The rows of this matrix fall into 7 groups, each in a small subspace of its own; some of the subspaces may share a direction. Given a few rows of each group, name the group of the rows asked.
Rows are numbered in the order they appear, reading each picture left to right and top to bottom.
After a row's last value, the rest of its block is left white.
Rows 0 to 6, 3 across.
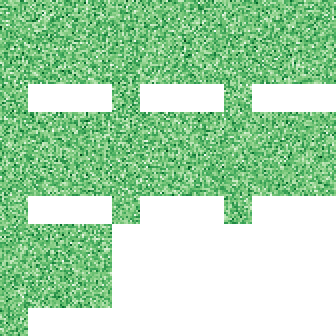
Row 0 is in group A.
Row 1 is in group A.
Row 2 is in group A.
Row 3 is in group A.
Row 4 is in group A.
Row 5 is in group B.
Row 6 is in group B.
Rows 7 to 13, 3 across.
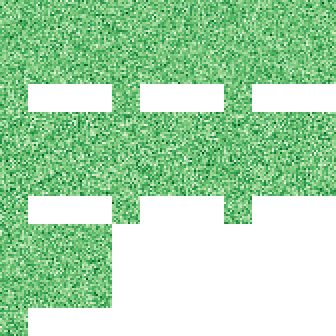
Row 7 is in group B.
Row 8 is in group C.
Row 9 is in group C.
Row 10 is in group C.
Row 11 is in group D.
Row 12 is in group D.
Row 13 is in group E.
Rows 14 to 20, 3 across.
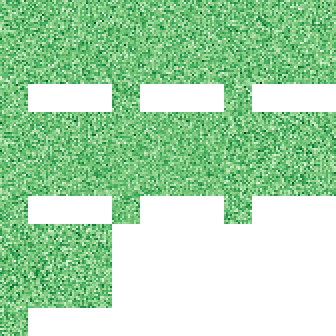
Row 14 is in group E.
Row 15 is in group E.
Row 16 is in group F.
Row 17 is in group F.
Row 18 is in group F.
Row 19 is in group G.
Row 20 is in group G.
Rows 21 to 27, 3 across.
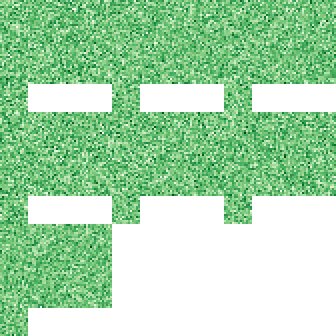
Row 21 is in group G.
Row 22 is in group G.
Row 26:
C
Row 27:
A
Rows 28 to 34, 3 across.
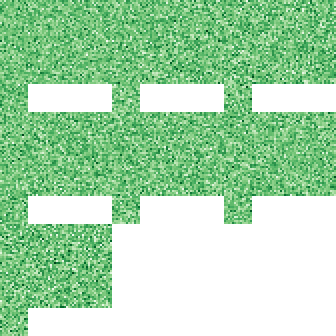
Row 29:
E
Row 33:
C
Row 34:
B
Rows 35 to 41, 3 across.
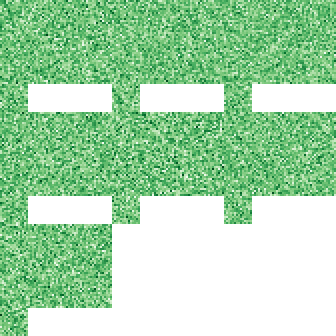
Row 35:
C
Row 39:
A
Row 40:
G
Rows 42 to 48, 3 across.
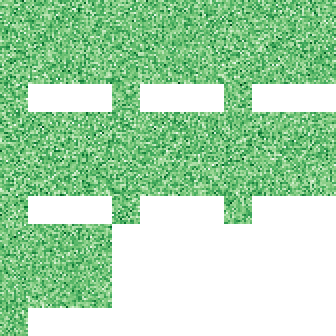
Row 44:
G
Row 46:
G
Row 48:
A
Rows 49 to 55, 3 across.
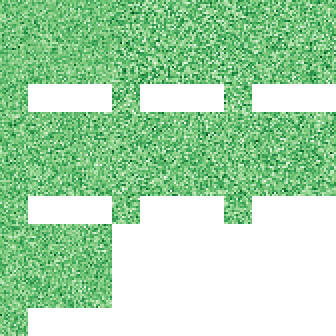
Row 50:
C
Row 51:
G
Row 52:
D
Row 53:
A
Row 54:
A
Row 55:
D
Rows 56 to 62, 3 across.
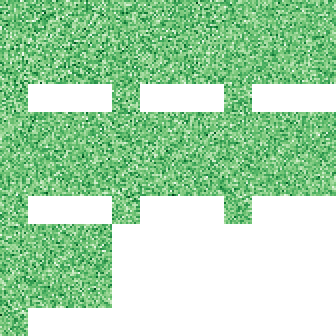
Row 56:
A
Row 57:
D
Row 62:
D
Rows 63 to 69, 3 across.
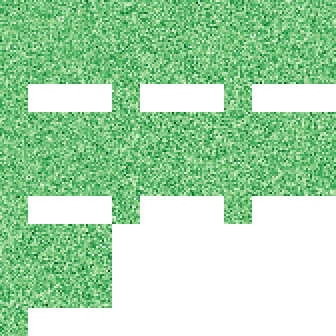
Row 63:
E
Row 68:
D
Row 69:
C
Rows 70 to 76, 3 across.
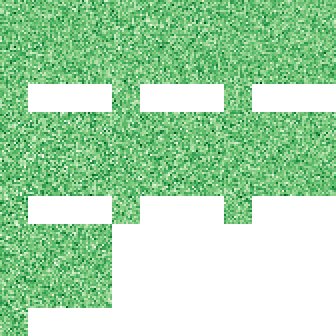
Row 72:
F
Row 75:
D
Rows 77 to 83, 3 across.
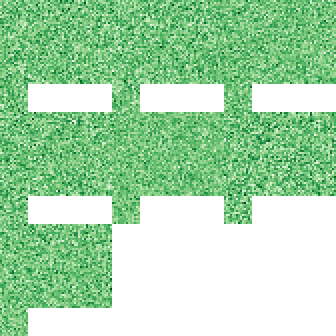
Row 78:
F
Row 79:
D
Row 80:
G
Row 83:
A
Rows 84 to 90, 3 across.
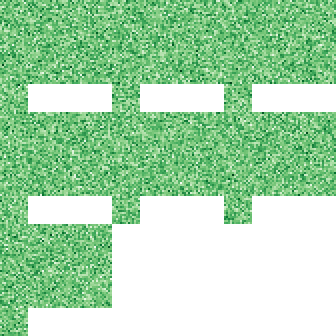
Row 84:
E
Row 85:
G
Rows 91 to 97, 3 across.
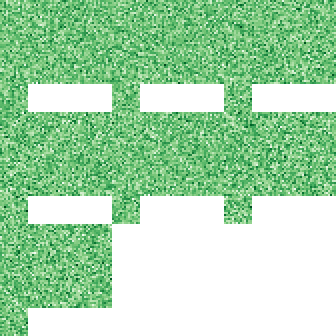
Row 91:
F
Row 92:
C
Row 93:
G
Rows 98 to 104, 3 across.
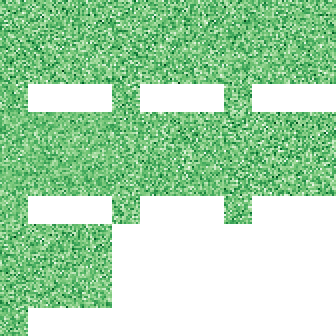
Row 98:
G
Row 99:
D
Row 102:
A
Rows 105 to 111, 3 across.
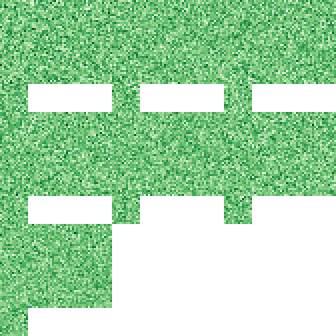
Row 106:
D
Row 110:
E
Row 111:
F
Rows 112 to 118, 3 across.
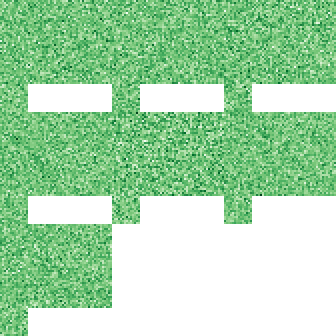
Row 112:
E
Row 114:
F
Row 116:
A
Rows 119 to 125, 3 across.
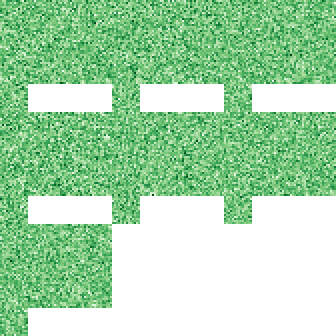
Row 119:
D
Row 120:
B
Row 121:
A
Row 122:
B
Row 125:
A
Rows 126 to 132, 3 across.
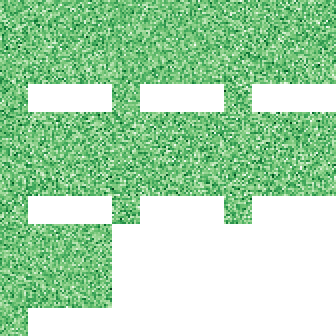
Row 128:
D
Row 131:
A
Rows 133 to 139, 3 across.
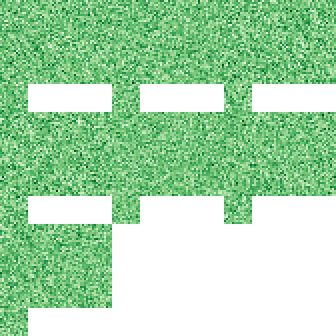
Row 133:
G
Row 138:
C
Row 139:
G
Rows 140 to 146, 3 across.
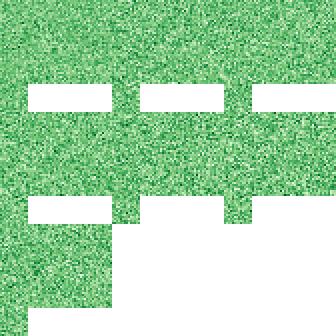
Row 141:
D
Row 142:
A
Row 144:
D
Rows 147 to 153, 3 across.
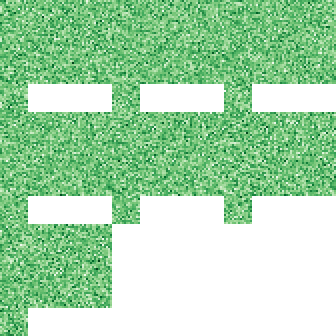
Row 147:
E
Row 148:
G
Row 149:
D
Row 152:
C
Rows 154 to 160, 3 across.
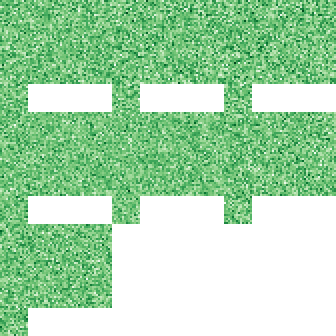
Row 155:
C
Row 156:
G
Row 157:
A
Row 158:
A
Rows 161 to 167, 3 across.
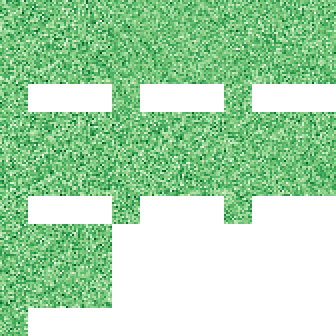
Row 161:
C
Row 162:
G
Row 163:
F
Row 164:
C
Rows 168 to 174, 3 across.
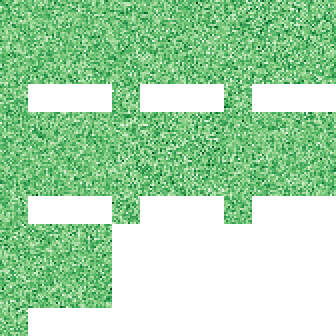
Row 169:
D
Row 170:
G
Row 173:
E
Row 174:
E
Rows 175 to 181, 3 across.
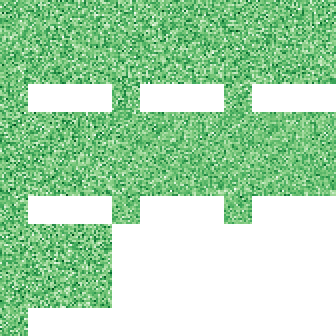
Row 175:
B
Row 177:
F
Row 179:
A
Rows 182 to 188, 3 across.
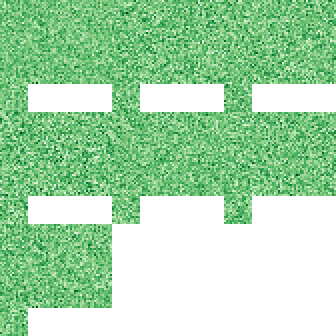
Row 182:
F
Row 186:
G
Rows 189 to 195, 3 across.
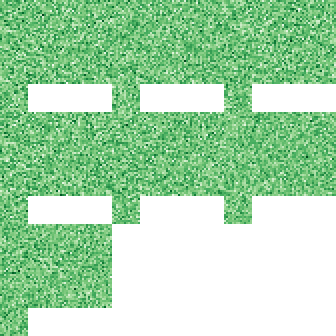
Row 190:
B
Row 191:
G
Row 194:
C
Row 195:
F
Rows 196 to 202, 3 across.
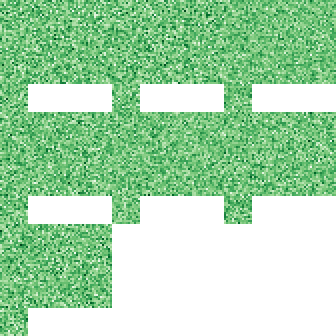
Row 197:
B
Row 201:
E
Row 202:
B
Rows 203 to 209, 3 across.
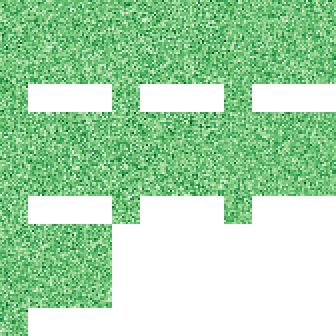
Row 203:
F
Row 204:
D
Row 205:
E
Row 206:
A
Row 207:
G
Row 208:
F
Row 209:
G
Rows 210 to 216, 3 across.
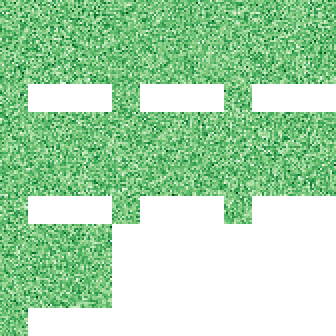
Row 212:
D
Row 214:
C
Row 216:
A
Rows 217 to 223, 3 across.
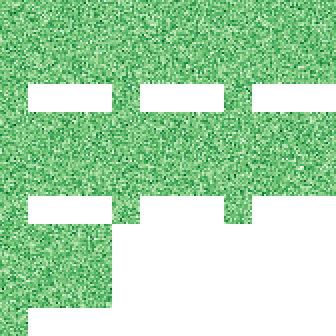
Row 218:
F
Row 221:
E
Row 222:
A
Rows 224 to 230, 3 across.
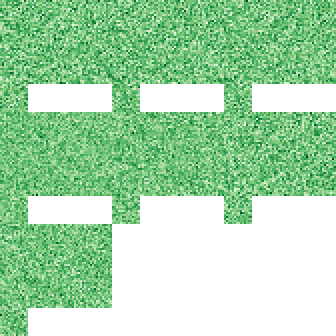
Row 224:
G
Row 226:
A
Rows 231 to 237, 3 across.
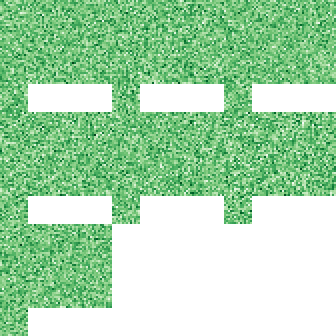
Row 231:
C
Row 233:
F
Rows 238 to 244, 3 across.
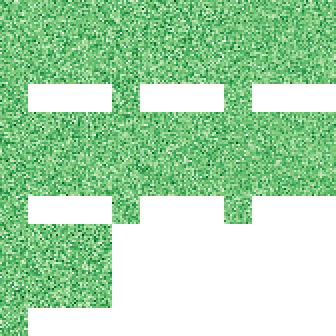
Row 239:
A
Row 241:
F
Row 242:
D
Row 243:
F
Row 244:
B
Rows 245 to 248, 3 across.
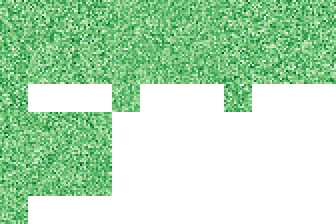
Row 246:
F
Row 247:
E
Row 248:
G
